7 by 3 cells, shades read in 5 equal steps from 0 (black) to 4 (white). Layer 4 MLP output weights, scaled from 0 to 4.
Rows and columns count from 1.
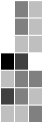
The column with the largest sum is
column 3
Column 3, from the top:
3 3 3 4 2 3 2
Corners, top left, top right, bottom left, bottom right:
4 3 3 2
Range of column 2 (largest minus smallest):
2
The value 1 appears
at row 4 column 2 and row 6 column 1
